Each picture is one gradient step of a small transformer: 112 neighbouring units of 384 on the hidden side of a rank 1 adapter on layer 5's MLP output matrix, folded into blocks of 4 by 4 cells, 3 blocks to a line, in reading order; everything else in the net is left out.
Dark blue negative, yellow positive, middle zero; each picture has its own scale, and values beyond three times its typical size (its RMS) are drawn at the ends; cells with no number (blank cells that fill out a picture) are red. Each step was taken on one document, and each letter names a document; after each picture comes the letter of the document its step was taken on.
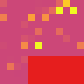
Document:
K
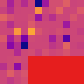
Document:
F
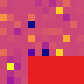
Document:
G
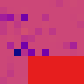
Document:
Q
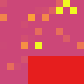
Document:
K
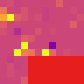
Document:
Q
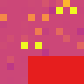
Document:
K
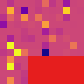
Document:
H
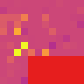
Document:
Q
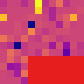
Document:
F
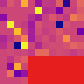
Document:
F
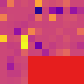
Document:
F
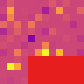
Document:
G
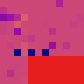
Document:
Q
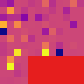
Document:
H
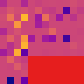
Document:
H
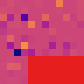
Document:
Q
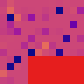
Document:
G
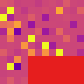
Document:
G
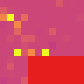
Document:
Q
